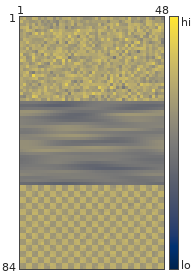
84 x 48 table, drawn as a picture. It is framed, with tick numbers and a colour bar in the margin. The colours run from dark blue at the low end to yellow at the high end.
It is made of 3 by 1 panels. Panel 1,1: high, fine-grained. Panel 2,1: middling, streaked across. Panel 3,1: high, checkered.
